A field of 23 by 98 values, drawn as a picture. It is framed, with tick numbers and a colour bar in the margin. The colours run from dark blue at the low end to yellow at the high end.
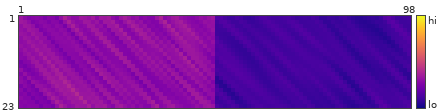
It is made of 1 by 2 panels. Panel 1,1: low, slanting down to the right, faint in contrast. Panel 1,2: very low, slanting down to the right, faint in contrast.
